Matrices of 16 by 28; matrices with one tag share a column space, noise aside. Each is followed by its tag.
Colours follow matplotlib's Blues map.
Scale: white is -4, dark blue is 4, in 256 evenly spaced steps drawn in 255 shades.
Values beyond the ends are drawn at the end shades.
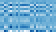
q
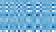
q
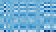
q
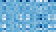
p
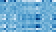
p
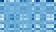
p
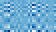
q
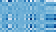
p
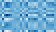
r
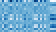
p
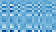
q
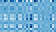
p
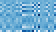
q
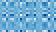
r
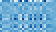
p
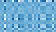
p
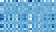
p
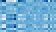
p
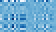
p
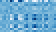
p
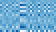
q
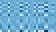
q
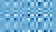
r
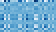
p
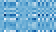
r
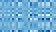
r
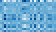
p
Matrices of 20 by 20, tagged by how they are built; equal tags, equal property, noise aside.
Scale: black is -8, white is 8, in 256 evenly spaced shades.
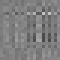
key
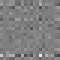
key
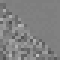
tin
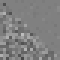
tin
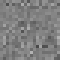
key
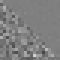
tin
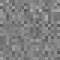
key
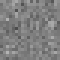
key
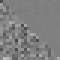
tin
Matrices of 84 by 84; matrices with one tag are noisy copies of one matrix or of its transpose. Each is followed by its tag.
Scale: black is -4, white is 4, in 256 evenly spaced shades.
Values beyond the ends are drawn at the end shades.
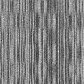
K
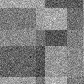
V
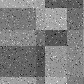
V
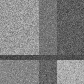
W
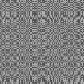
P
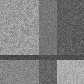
W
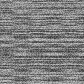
K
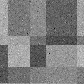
V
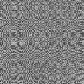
P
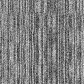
K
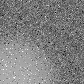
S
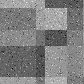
V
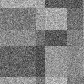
V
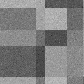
V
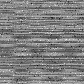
K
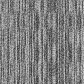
K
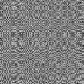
P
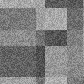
V
